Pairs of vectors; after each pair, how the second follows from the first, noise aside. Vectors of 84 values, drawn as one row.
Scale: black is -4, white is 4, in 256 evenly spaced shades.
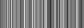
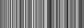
copied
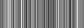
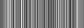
copied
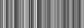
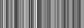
copied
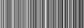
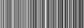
copied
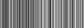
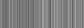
shrunk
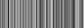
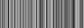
copied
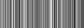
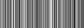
copied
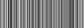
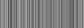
shrunk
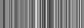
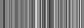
copied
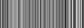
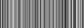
copied
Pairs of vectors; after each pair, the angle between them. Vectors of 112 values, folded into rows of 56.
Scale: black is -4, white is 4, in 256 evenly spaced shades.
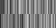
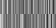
partly opposed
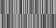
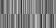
partly aligned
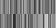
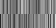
partly aligned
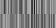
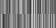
nearly opposite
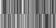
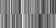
partly aligned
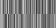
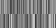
orthogonal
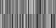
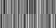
nearly opposite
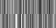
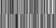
partly opposed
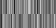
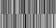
orthogonal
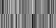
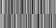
partly opposed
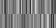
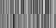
partly opposed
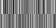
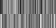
partly opposed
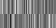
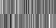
nearly parallel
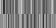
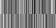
partly aligned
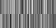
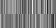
partly aligned
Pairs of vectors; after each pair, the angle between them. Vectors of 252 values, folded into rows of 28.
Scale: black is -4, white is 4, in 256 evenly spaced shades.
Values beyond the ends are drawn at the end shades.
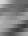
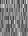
orthogonal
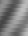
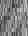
partly aligned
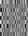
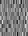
partly opposed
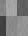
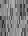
partly aligned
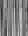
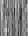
nearly opposite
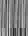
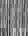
nearly opposite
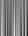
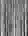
nearly parallel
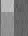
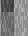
nearly opposite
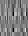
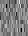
orthogonal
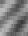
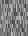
orthogonal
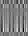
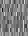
partly opposed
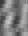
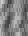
nearly opposite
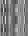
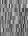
partly opposed
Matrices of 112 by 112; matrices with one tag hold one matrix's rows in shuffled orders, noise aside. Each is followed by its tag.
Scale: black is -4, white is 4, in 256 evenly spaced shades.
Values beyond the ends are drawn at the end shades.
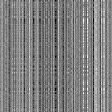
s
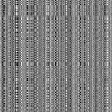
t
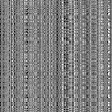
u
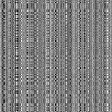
t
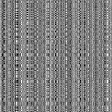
t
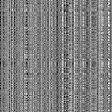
u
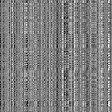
u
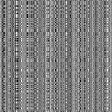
t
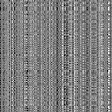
u
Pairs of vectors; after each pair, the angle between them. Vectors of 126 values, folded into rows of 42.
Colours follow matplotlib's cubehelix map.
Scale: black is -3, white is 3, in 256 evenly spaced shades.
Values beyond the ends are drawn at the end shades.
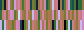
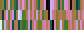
partly aligned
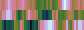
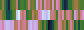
nearly opposite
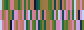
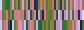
nearly parallel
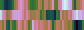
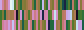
partly opposed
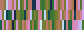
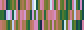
nearly opposite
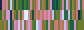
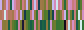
partly opposed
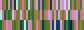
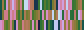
orthogonal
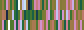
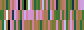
nearly opposite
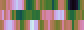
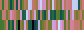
partly opposed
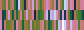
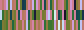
partly aligned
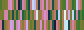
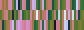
nearly parallel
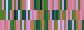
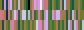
nearly opposite
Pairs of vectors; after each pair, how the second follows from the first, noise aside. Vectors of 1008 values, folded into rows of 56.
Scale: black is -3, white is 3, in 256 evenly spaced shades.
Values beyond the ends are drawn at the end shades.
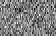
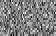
shuffled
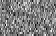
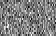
shuffled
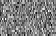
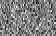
shuffled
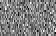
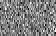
copied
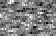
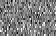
shuffled
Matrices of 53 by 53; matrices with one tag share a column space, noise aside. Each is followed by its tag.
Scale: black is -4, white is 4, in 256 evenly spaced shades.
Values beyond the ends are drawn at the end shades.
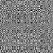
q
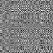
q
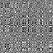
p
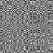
q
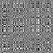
p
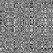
p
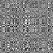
p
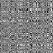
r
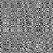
p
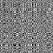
r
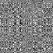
p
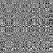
p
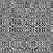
p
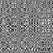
p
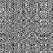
r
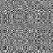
q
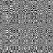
q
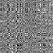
r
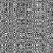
r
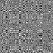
q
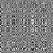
p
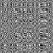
r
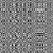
r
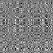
p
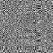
q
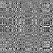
p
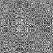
p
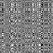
r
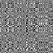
p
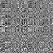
p
